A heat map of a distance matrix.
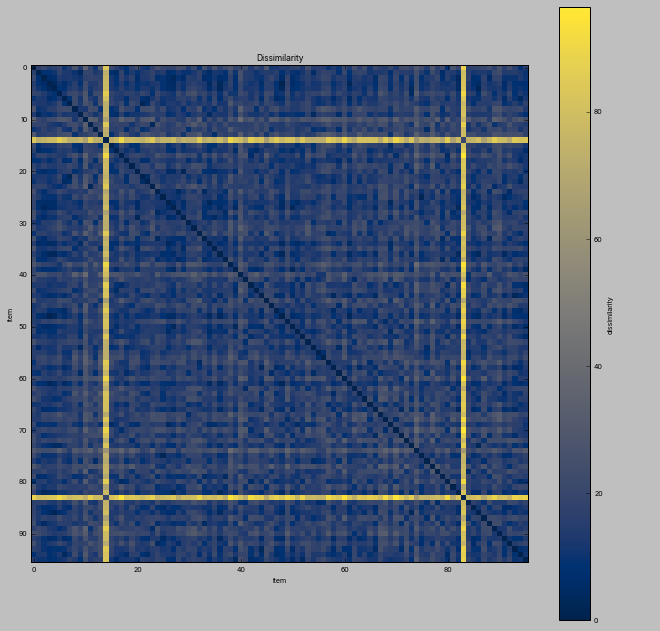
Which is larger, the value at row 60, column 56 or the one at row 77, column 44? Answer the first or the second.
the first
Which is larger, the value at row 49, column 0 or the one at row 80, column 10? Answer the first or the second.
the second
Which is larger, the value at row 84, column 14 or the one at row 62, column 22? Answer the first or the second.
the first
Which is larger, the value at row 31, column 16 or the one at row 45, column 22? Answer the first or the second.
the second
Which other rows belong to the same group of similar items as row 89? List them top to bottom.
0, 1, 2, 3, 4, 5, 6, 7, 8, 9, 10, 11, 12, 13, 15, 16, 17, 18, 19, 20, 21, 22, 23, 24, 25, 26, 27, 28, 29, 30, 31, 32, 33, 34, 35, 36, 37, 38, 39, 40, 41, 42, 43, 44, 45, 46, 47, 48, 49, 50, 51, 52, 53, 54, 55, 56, 57, 58, 59, 60, 61, 62, 63, 64, 65, 66, 67, 68, 69, 70, 71, 72, 73, 74, 75, 76, 77, 78, 79, 80, 81, 82, 84, 85, 86, 87, 88, 90, 91, 92, 93, 94, 95
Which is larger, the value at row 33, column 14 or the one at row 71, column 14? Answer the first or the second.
the second
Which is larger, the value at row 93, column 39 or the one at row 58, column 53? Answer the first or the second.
the second
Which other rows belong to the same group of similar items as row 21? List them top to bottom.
0, 1, 2, 3, 4, 5, 6, 7, 8, 9, 10, 11, 12, 13, 15, 16, 17, 18, 19, 20, 22, 23, 24, 25, 26, 27, 28, 29, 30, 31, 32, 33, 34, 35, 36, 37, 38, 39, 40, 41, 42, 43, 44, 45, 46, 47, 48, 49, 50, 51, 52, 53, 54, 55, 56, 57, 58, 59, 60, 61, 62, 63, 64, 65, 66, 67, 68, 69, 70, 71, 72, 73, 74, 75, 76, 77, 78, 79, 80, 81, 82, 84, 85, 86, 87, 88, 89, 90, 91, 92, 93, 94, 95
